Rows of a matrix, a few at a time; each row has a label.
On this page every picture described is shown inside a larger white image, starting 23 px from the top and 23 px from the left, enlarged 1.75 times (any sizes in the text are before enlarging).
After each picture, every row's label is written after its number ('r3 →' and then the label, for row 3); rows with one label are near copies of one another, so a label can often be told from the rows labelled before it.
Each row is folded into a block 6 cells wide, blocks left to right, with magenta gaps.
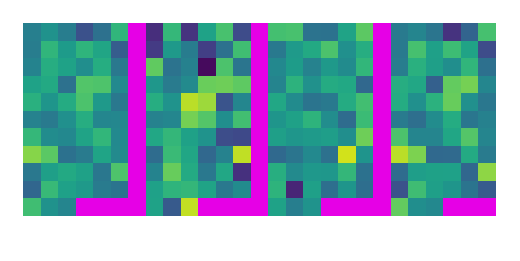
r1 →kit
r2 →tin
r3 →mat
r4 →kit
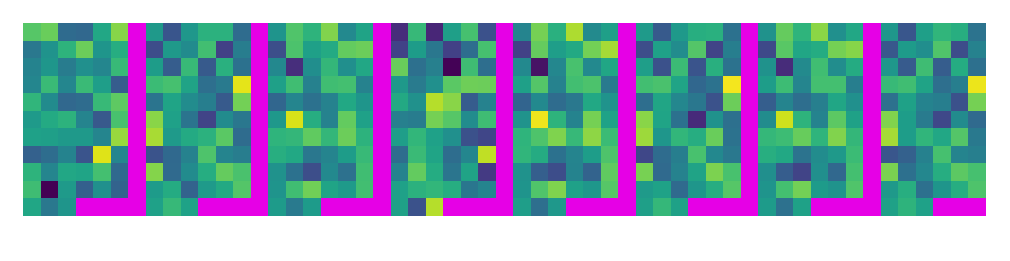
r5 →mat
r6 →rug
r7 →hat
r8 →tin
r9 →hat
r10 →rug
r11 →hat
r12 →rug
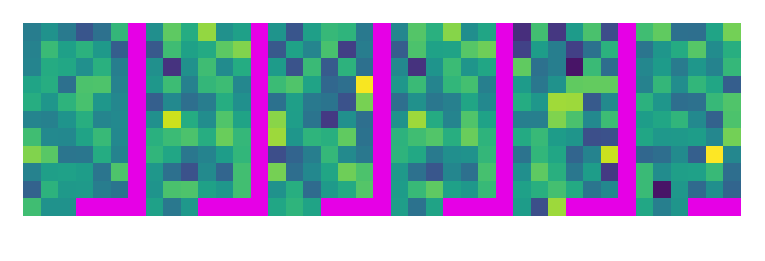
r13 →kit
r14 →hat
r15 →rug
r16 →hat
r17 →tin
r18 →mat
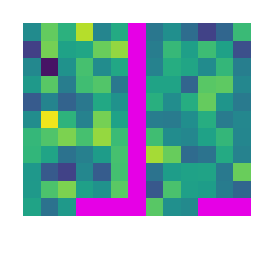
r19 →hat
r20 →kit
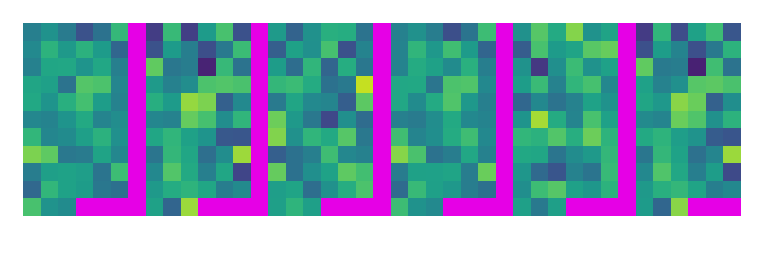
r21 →kit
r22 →tin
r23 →rug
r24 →kit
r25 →hat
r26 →tin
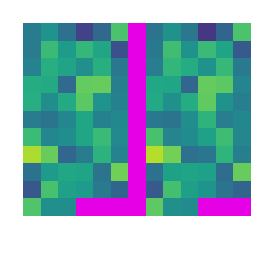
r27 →kit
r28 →kit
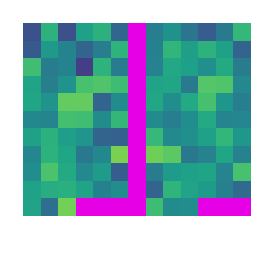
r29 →tin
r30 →kit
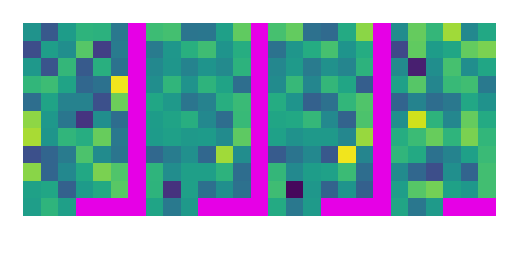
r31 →rug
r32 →mat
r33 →mat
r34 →hat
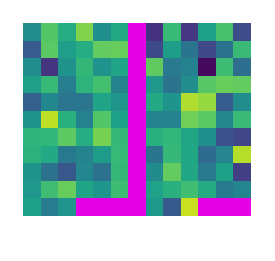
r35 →hat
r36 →tin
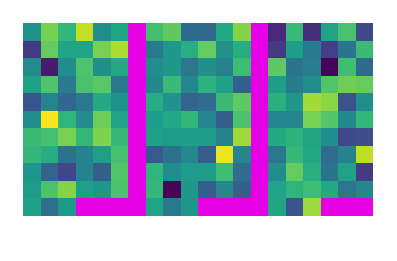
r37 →hat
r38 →mat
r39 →tin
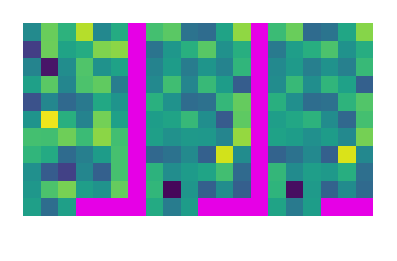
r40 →hat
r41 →mat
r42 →mat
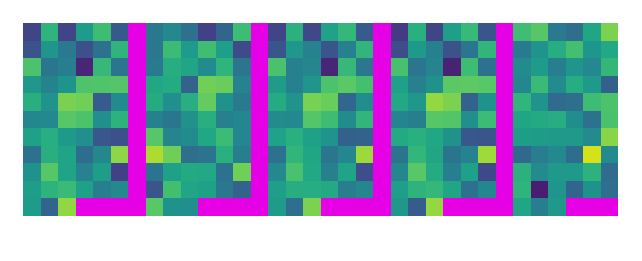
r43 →tin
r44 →kit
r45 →tin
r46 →tin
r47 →mat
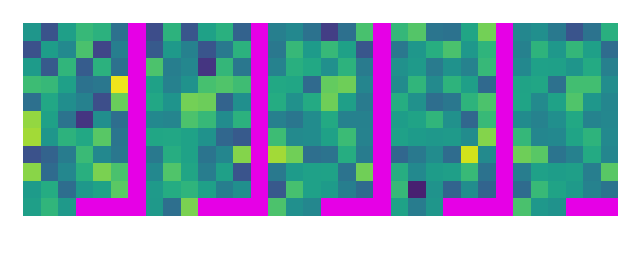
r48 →rug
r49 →tin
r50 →kit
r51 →mat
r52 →kit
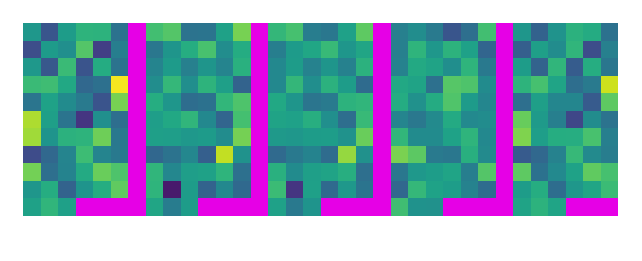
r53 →rug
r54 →mat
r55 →mat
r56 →kit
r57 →rug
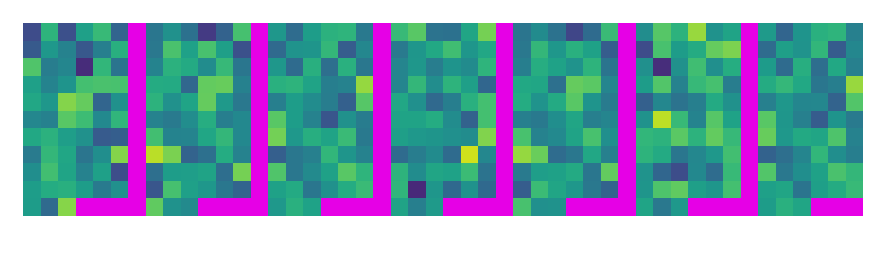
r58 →tin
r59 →kit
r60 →rug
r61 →mat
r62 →kit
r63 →hat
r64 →rug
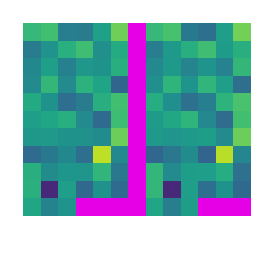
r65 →mat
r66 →mat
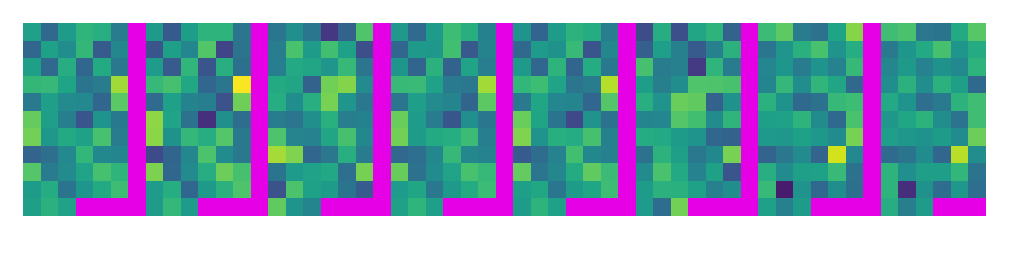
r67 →rug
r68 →rug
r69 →kit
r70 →rug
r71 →rug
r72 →tin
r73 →mat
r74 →mat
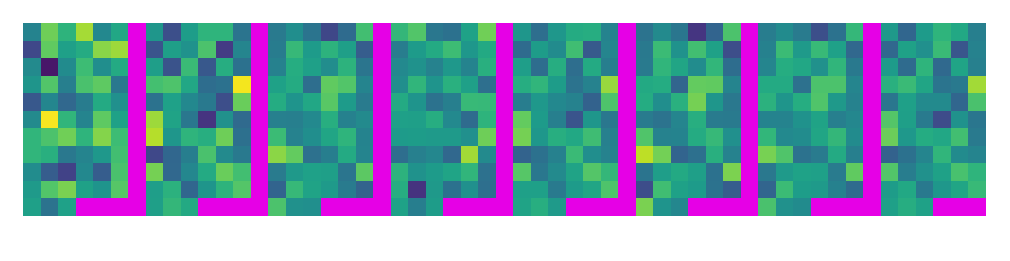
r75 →hat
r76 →rug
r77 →kit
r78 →mat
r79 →rug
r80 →kit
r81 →kit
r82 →rug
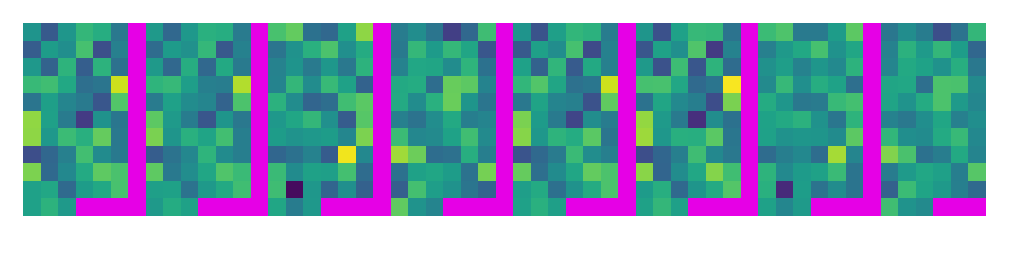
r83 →rug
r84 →rug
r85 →mat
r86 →kit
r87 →rug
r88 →rug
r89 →mat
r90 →kit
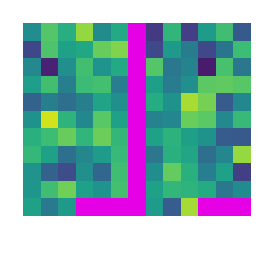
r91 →hat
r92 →tin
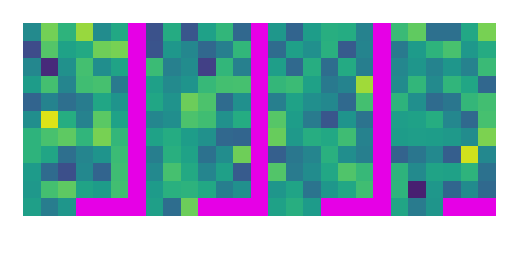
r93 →hat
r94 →tin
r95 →rug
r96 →mat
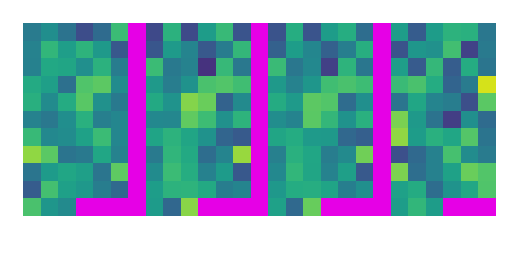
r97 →kit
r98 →tin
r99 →tin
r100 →rug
